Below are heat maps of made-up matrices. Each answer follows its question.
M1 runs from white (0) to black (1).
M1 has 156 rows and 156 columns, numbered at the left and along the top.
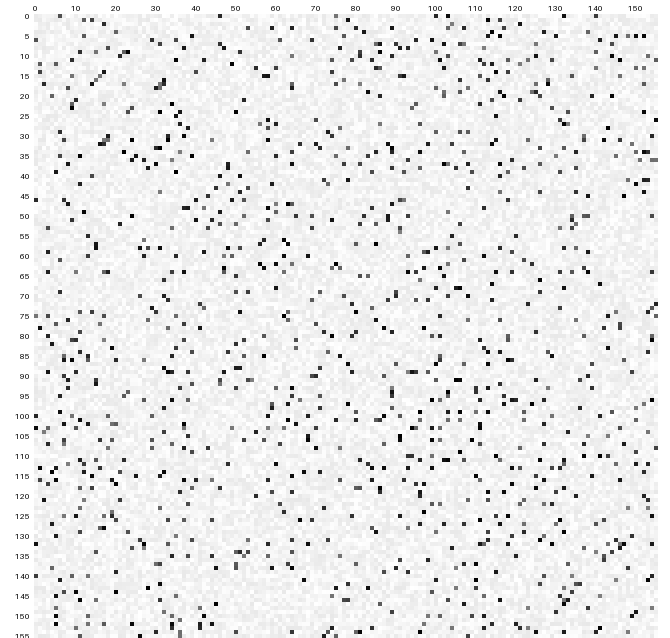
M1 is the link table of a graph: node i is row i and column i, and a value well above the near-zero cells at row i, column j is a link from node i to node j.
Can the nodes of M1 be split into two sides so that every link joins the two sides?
yes
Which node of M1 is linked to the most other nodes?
node 64
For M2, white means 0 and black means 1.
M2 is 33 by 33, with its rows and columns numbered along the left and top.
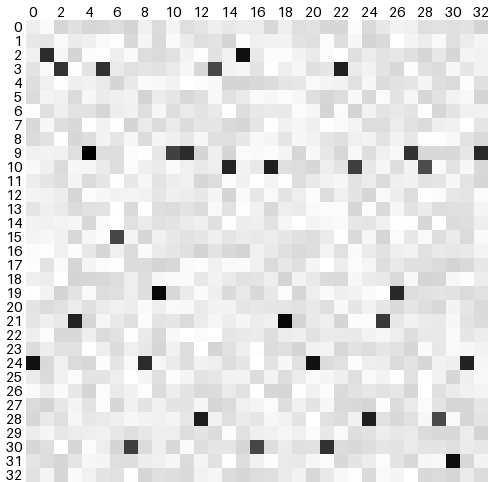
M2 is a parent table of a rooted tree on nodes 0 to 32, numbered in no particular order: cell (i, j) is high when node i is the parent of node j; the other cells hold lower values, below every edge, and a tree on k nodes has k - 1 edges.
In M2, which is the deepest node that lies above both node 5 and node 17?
10
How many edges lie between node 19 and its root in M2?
0
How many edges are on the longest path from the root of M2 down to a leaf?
11
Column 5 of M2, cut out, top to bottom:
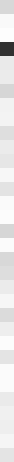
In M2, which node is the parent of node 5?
3
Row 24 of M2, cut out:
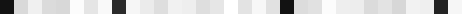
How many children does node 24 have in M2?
4
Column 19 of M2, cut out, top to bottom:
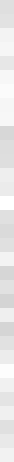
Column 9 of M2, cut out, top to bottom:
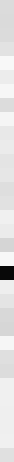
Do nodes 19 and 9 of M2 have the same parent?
no
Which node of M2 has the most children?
9
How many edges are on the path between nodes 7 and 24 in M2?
3
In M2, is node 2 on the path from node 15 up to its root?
yes
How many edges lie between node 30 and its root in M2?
6
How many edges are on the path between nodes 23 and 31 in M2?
4
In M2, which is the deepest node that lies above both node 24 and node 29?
28
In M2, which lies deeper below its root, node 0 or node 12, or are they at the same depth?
node 0
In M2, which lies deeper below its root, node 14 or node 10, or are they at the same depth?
node 14
